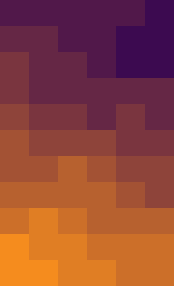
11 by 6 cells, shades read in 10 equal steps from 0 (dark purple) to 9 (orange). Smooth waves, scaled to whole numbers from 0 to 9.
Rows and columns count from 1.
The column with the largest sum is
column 1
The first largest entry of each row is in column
1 1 1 1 1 1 3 1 2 1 1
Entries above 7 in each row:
0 0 0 0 0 0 0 0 1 3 4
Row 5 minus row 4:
1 1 1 0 1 0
